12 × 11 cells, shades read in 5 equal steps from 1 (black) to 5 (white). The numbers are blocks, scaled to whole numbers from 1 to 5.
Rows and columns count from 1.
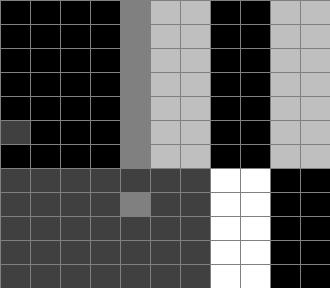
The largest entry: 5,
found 10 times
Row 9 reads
2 2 2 2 3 2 2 5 5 1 1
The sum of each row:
25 25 25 25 25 26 25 26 27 26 26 26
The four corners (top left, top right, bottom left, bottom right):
1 4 2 1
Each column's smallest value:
1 1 1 1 2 2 2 1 1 1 1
